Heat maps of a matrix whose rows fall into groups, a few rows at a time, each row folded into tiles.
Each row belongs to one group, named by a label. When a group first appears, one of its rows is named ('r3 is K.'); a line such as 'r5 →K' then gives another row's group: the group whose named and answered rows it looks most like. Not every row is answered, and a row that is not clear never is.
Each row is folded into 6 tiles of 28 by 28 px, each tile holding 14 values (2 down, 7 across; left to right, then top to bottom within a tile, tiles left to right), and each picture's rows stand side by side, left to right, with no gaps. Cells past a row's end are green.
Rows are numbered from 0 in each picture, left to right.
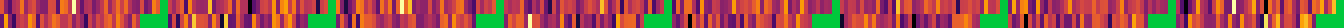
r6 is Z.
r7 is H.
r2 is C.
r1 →C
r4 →Z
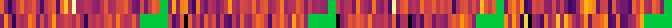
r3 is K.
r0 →C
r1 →Z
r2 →H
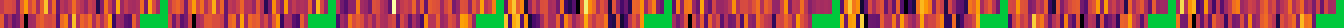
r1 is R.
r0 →R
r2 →H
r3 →K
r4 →Z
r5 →K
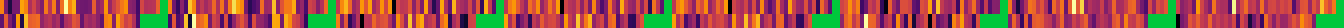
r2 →R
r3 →R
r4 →R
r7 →H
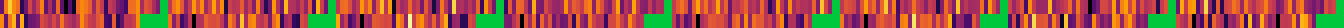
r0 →K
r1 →R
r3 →Z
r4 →R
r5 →R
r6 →C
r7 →Z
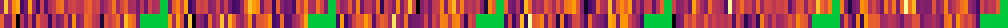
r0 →Z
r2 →C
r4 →H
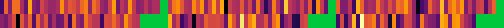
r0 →Z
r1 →R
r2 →C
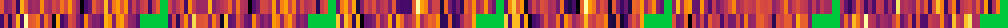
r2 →K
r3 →K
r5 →H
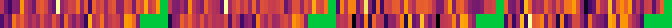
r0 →H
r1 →H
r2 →Z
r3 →C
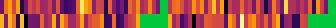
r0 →K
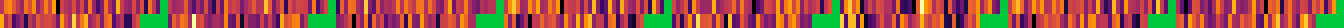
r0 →R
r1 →H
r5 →K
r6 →R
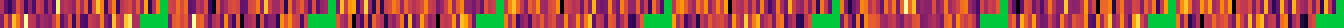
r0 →H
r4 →R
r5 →C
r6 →H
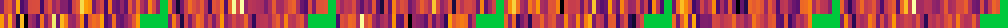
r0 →K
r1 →C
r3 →R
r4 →K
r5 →C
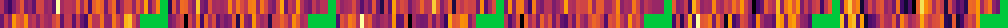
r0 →H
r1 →Z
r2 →H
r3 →Z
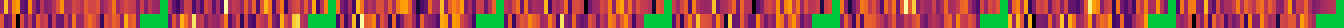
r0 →Z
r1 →H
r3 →C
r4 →C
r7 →Z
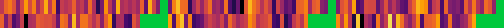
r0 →R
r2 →K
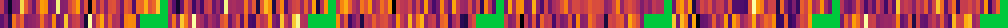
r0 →H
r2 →R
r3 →Z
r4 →K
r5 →H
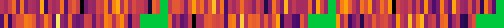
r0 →C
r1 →R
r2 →R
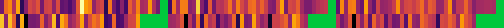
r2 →Z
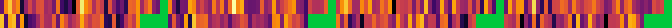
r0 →K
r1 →C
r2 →R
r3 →Z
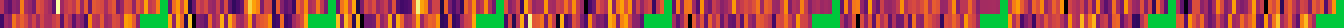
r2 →K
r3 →C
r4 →Z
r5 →Z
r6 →R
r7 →H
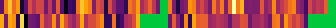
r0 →K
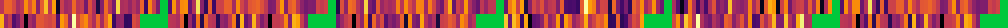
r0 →R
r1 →Z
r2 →Z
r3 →K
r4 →H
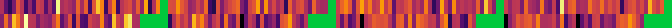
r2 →R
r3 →H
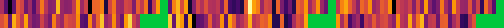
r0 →H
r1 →K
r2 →R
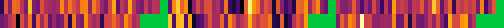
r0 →Z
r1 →K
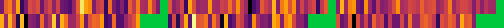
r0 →K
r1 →C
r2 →Z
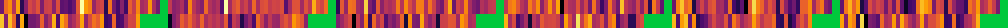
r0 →K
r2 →Z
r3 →R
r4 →K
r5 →K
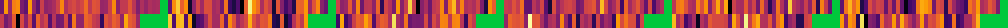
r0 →Z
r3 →H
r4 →R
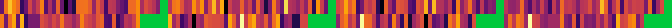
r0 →K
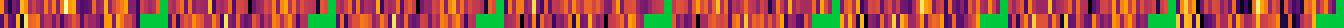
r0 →C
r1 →C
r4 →R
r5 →K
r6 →C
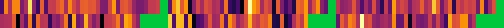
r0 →Z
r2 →H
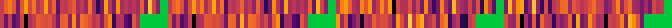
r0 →R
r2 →R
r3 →Z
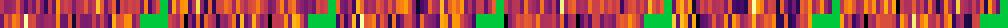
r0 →H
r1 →Z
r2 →C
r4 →K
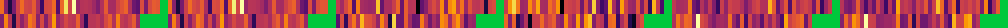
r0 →C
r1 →C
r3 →R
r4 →H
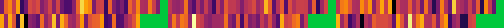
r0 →K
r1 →H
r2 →R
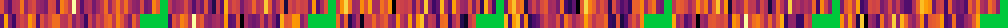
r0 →C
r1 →H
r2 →R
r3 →K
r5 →K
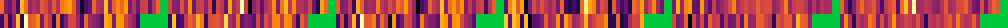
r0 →C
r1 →C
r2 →C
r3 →K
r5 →C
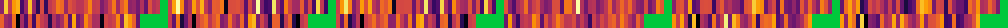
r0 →Z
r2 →R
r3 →C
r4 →K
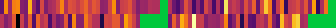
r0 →Z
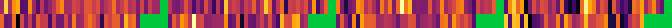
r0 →Z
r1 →H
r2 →C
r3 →K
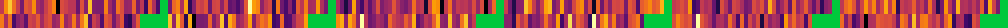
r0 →R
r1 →K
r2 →H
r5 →R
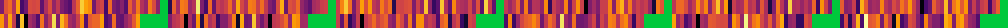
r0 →K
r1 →Z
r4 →R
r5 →C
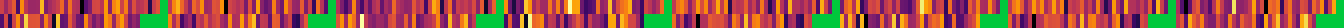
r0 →C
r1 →R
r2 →H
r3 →C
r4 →R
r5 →K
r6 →R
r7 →H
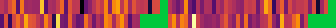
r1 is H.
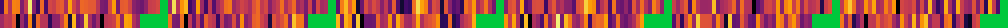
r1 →Z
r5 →R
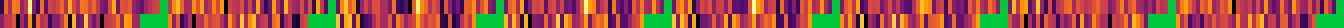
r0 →Z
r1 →R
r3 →K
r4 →K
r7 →R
